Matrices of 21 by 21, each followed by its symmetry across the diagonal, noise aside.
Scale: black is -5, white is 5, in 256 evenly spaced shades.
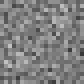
symmetric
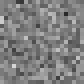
antisymmetric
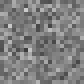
symmetric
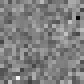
antisymmetric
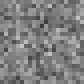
antisymmetric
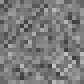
symmetric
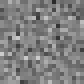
antisymmetric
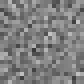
antisymmetric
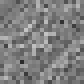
symmetric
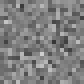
antisymmetric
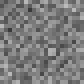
symmetric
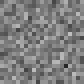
symmetric
